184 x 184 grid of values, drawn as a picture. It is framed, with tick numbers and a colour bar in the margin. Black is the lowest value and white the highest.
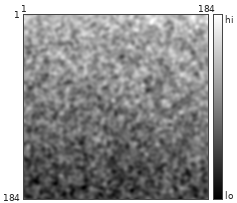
Slope: up to the top. Stripes: none. Lone odd cells: none. Grain: blotchy. Odd rows or columns: none.
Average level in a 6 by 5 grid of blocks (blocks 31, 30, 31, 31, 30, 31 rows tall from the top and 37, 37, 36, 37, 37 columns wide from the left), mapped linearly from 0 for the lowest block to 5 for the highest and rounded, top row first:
5 5 5 5 5 | 4 4 4 4 4 | 3 3 3 3 3 | 2 2 2 2 2 | 1 1 1 1 2 | 0 0 0 1 0
